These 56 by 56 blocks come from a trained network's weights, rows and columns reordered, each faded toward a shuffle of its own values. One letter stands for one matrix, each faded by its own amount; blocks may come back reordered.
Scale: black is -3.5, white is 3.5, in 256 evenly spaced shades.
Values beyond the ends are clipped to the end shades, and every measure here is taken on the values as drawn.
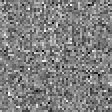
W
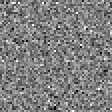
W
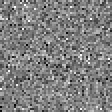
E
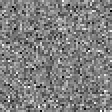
E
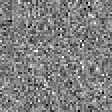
W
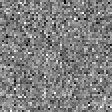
E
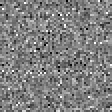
E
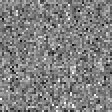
E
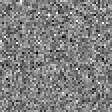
W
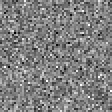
E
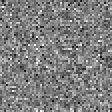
E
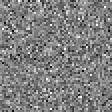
E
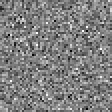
W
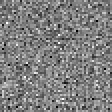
W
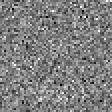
W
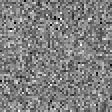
W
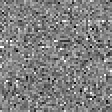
E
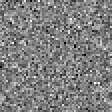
E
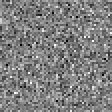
E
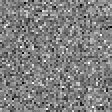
E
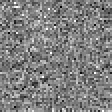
W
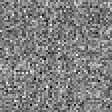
W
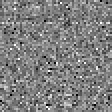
E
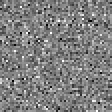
E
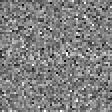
E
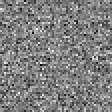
E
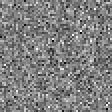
E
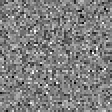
E
